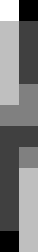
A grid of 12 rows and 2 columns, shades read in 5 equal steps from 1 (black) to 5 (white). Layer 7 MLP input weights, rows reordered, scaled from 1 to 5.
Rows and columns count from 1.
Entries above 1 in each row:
1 2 2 2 2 2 2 2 2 2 2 1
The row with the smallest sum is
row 7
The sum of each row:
6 6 6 6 7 6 4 5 6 6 6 5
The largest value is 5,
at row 1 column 1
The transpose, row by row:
5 4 4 4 4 3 2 2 2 2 2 1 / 1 2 2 2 3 3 2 3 4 4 4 4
